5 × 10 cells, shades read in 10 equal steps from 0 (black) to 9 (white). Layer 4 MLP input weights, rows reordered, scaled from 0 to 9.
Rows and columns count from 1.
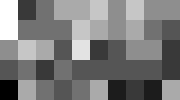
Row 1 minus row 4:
6 -2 2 2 3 4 2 4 2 3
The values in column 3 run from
2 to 6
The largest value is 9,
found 2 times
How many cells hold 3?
10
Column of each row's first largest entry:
1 1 5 2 2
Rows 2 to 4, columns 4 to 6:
4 7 6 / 3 8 2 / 4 3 3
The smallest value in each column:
0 2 2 3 3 2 1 2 1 2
